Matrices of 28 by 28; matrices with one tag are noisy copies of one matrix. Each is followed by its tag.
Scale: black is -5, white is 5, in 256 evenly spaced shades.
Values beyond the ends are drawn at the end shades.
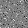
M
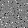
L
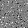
L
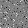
M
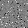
L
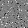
L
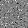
L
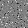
L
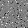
L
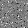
L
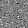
L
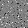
L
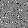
L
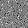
L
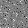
M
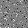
M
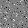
M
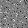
M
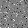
M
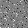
M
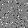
L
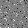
M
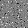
L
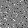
M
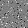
L
